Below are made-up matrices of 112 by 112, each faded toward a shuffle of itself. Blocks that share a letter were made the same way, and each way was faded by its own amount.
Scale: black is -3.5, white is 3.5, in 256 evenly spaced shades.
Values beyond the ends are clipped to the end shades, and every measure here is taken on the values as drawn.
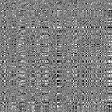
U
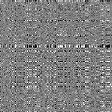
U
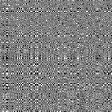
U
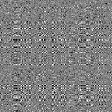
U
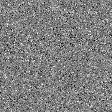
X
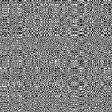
U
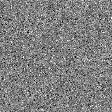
X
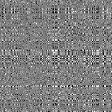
U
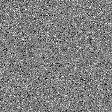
X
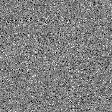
X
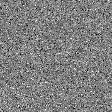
X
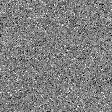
X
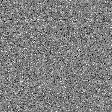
X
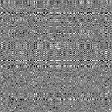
U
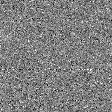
X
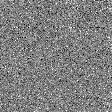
X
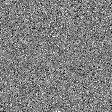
X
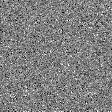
X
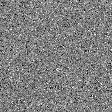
X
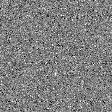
X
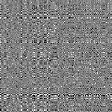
U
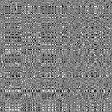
U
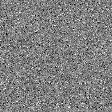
X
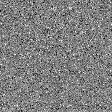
X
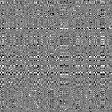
U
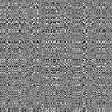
U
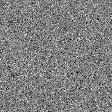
X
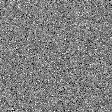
X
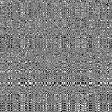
U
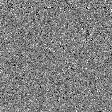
X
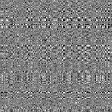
U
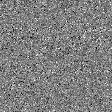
X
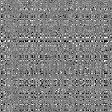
U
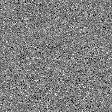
X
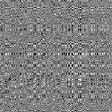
U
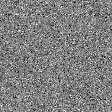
X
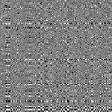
U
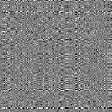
U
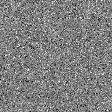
X
